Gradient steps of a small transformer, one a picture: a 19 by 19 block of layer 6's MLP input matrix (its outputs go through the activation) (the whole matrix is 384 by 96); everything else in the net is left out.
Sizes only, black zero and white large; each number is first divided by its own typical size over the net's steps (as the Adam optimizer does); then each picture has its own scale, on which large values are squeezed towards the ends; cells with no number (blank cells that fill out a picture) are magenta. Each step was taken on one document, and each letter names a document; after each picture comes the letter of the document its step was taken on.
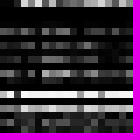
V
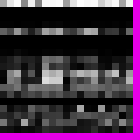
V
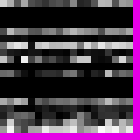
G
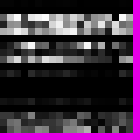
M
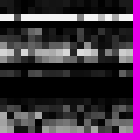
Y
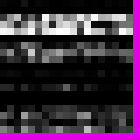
M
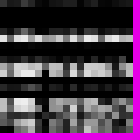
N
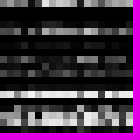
V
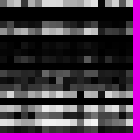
V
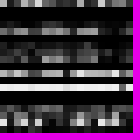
V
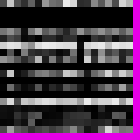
G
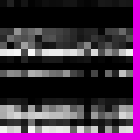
Y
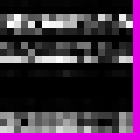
M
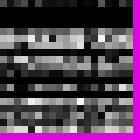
G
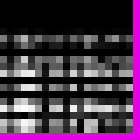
N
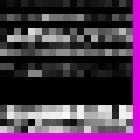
Y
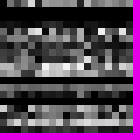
V
